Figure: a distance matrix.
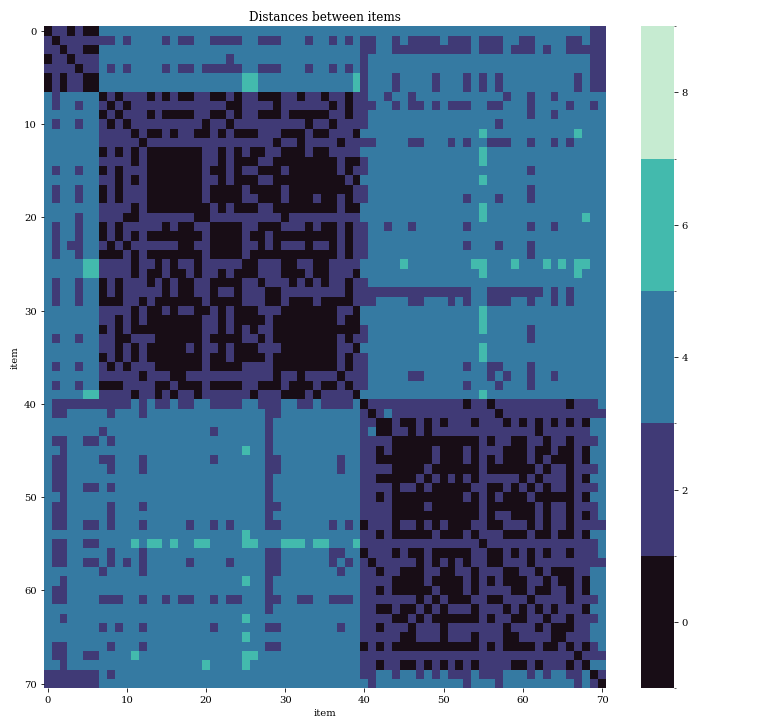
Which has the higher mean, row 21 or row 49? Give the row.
49
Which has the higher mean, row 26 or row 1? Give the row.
1
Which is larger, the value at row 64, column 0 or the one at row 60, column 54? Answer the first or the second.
the first
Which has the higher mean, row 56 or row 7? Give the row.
56
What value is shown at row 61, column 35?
4
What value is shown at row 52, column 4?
4
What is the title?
Distances between items
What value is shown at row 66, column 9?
4
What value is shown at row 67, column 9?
4
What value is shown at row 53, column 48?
2
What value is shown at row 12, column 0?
4
